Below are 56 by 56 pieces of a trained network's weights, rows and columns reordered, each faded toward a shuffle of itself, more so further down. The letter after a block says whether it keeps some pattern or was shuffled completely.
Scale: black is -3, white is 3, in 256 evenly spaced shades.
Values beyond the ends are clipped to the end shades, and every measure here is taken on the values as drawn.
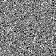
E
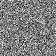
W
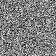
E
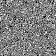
E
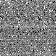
E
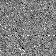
E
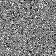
W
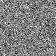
W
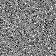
E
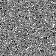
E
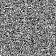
W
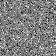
W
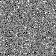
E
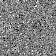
E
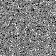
W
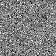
E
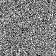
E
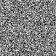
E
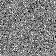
W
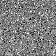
W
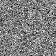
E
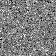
W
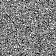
W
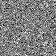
W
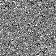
W
